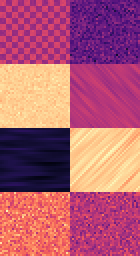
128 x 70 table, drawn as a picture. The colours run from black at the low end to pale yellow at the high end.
It is made of 4 by 2 panels. Panel 1,1: middling, checkered. Panel 1,2: low, fine-grained. Panel 2,1: very high, fine-grained, faint in contrast. Panel 2,2: middling, slanting down to the right, faint in contrast. Panel 3,1: very low, streaked across, faint in contrast. Panel 3,2: very high, slanting up to the right, faint in contrast. Panel 4,1: high, fine-grained. Panel 4,2: middling, fine-grained.
